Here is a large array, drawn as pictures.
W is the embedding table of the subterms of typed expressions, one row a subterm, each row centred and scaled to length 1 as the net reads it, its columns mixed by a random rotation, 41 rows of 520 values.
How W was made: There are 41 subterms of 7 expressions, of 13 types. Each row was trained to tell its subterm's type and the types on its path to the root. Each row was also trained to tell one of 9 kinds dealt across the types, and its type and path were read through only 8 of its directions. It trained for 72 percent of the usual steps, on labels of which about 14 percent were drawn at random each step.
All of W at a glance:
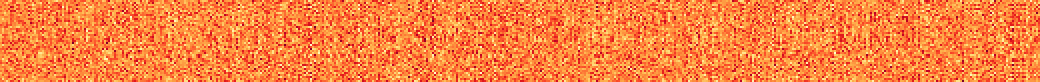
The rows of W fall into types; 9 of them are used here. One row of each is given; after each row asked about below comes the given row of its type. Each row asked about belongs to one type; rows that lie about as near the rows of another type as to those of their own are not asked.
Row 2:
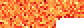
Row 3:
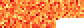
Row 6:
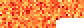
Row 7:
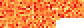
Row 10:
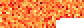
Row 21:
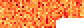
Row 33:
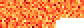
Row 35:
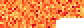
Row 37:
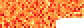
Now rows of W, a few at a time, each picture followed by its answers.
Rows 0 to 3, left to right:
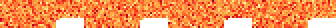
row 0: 35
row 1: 3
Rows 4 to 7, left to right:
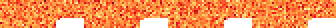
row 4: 2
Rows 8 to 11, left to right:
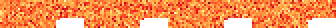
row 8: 10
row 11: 33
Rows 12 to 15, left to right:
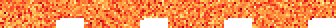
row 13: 35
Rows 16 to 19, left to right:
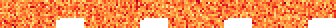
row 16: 37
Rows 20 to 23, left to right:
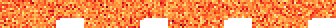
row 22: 37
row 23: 2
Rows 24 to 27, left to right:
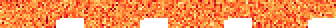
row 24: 21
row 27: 35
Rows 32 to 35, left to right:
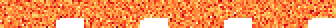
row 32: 6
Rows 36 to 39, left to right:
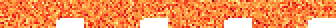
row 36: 2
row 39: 37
